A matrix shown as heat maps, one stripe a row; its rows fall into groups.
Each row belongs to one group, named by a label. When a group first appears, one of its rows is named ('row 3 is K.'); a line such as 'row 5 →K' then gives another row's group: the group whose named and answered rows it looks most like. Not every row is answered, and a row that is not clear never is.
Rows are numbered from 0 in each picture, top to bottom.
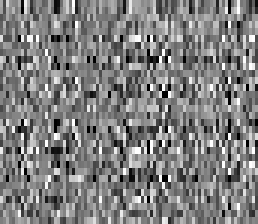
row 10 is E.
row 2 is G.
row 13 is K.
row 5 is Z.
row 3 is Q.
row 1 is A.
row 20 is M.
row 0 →A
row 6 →M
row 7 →M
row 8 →K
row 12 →M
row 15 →G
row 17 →A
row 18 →K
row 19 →Q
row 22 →A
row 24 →Q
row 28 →Z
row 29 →A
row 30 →E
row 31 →G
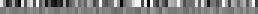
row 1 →M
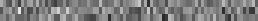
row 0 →Z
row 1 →E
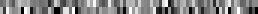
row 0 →G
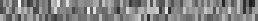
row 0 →E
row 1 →G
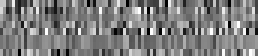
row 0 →K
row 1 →Z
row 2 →Z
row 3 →A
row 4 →M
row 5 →Q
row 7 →Z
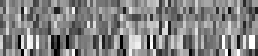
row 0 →G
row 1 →A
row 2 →E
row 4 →G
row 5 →Z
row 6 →Z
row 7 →A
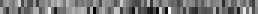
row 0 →E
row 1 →K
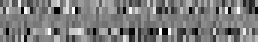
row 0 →E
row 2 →M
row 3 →Q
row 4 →K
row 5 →Q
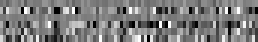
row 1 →A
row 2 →M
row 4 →A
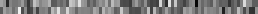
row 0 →K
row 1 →E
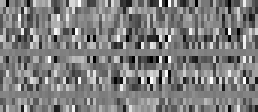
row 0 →K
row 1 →A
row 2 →E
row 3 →E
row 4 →Q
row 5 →K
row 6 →M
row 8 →K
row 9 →Q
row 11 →M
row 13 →G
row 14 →G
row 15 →A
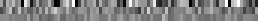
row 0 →A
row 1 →E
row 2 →G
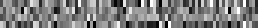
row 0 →M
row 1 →A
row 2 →G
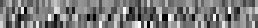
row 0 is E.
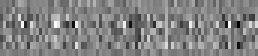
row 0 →G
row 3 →Q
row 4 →M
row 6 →Q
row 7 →M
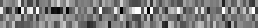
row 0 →E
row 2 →E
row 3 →K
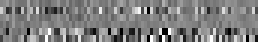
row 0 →G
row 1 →Z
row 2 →G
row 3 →Q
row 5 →M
